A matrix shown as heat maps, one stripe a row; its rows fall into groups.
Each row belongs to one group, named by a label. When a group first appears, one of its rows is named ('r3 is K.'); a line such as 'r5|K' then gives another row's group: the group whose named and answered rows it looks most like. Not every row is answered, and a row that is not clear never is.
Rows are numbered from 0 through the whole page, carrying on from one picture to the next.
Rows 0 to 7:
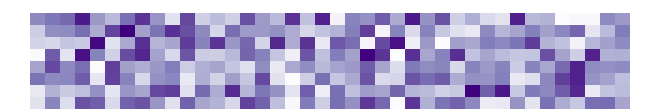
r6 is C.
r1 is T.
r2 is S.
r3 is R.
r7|R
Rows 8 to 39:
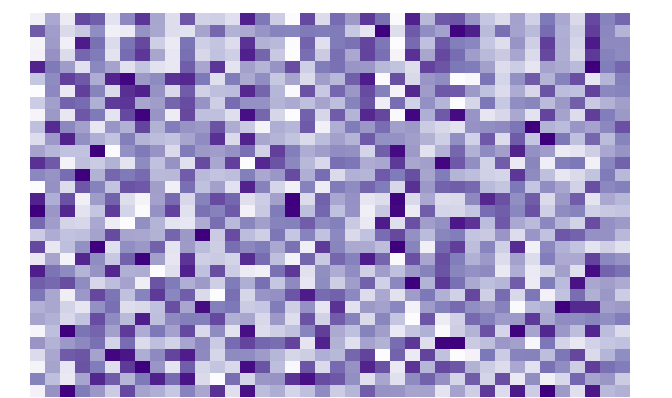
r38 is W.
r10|R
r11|R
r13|T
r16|R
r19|S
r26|C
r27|S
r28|R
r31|W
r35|S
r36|T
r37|R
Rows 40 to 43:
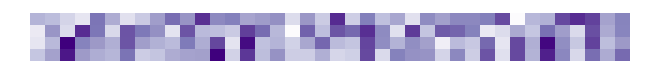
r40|C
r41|R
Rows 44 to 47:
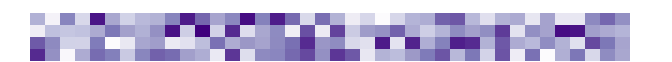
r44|S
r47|W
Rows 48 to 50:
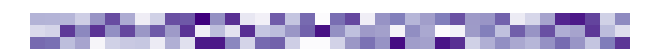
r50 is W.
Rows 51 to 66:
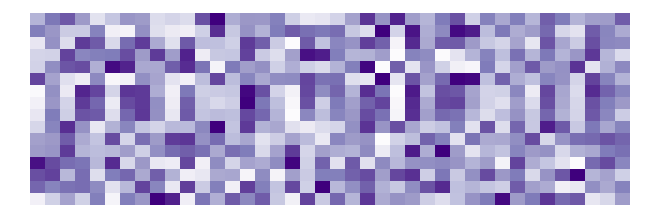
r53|R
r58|R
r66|C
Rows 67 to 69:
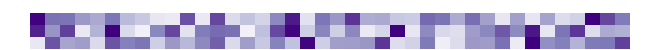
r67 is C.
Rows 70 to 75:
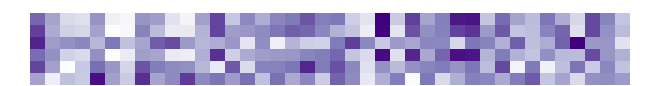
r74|W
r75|S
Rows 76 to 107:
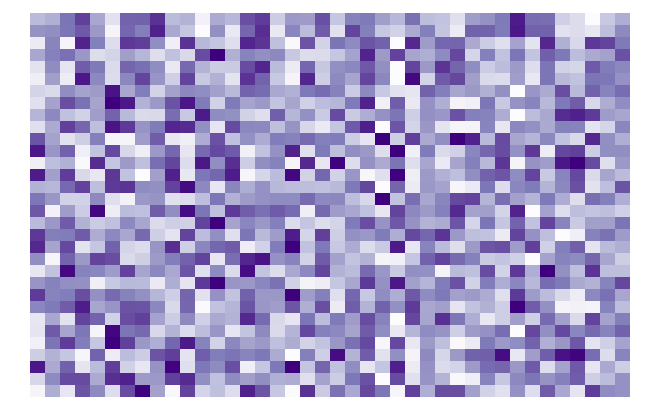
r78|R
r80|R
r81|R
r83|T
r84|C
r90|T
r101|R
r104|C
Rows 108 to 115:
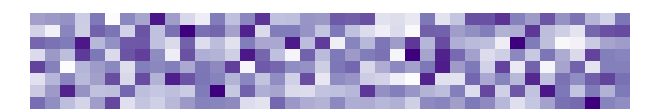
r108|C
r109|S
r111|R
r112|W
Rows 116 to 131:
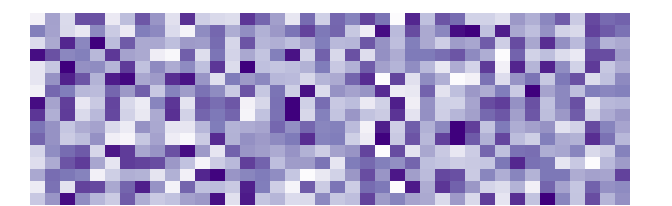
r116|R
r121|T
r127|T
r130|R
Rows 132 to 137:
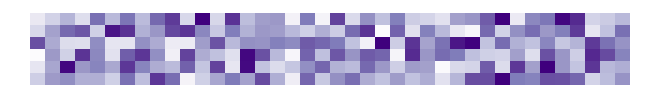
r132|C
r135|R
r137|C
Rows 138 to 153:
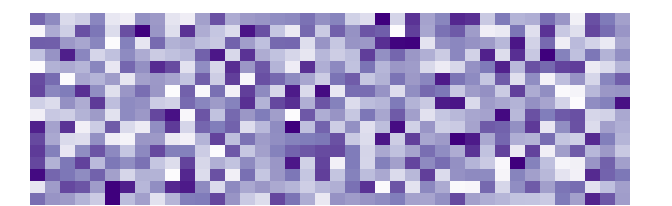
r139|R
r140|S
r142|C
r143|W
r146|C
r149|W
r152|T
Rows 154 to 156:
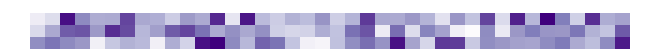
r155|T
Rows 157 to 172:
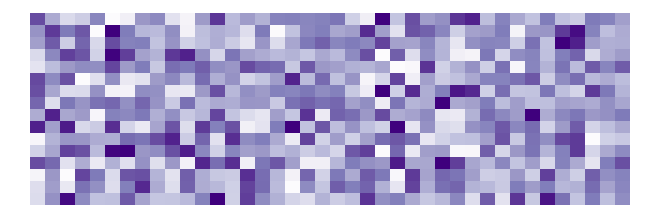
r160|T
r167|C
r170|R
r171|R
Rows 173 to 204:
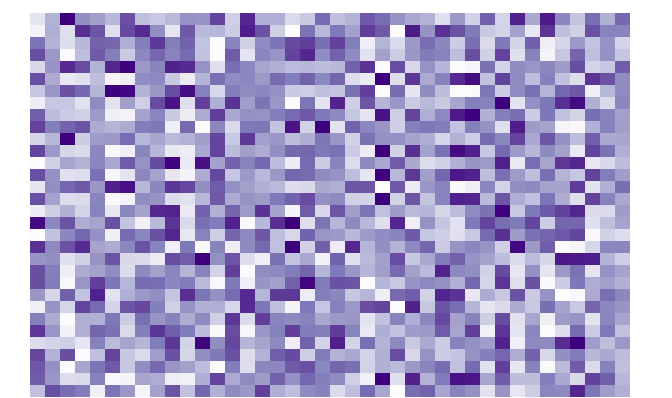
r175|W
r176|W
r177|T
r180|C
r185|C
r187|T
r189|C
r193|C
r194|W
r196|S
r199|W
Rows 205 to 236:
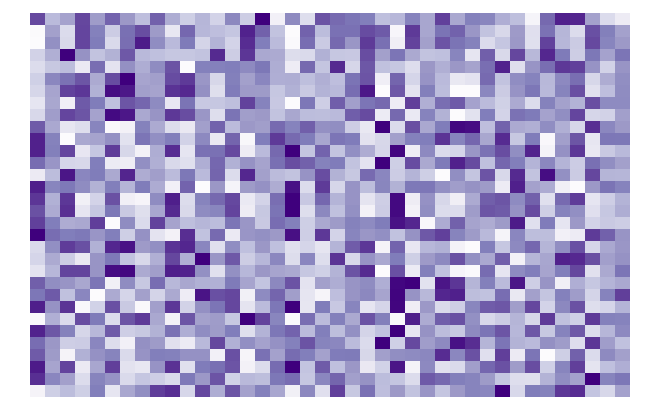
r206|R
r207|R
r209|C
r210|T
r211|T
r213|T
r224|T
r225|C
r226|T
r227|S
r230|R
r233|W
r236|C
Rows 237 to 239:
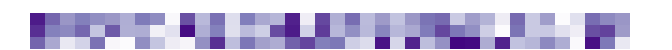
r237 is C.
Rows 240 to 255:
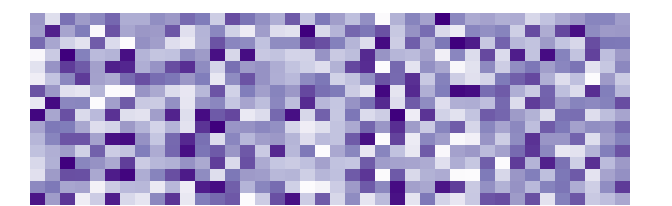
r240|S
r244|T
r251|S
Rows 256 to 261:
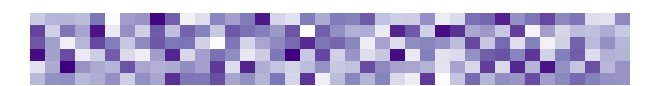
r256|C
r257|S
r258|W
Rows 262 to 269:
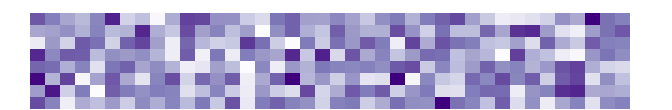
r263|S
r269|W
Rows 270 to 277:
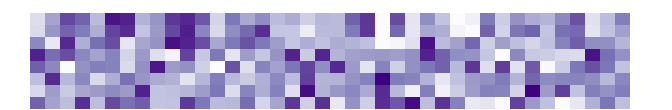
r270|T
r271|T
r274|W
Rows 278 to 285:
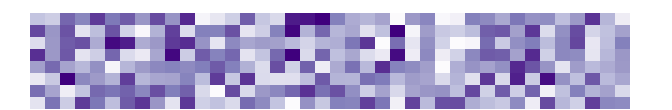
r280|T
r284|W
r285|R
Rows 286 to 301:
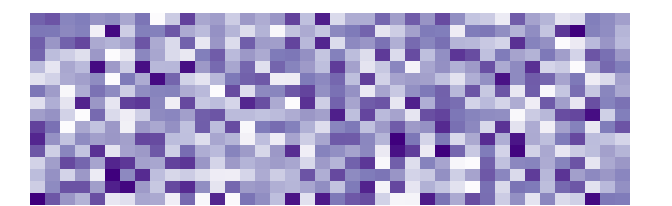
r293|R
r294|C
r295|W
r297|S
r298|T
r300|T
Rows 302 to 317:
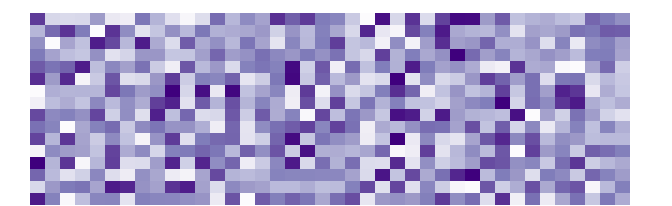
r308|C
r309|C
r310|S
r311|W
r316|T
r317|W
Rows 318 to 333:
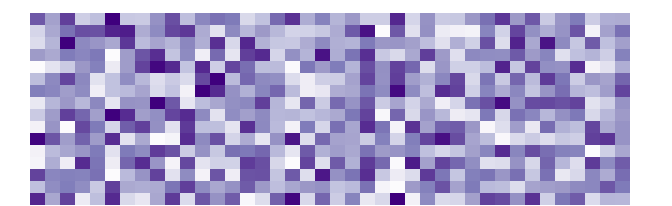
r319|T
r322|C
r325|C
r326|T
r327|R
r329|C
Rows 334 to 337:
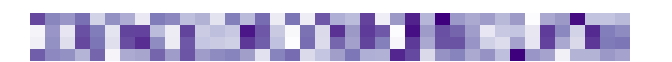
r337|S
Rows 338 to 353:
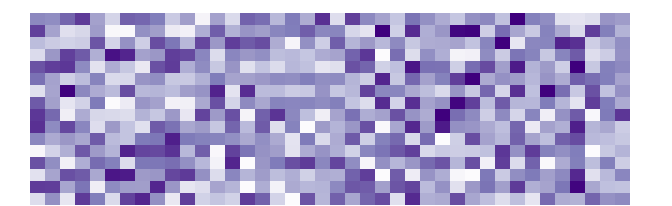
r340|C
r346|W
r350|W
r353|R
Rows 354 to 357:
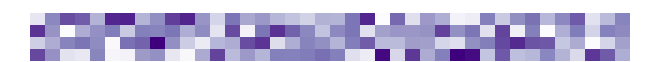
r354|T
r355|W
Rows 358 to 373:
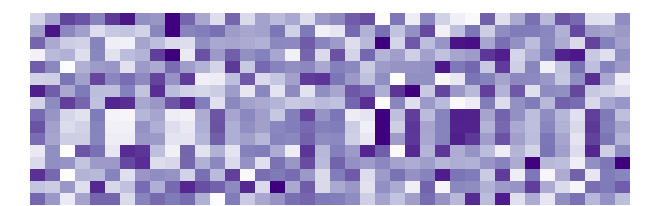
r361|C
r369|R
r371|W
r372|S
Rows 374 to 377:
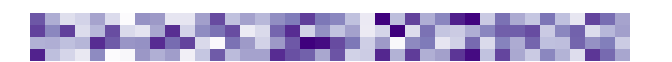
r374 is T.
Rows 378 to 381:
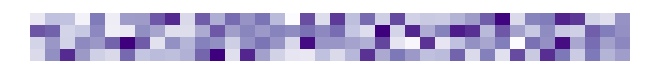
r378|C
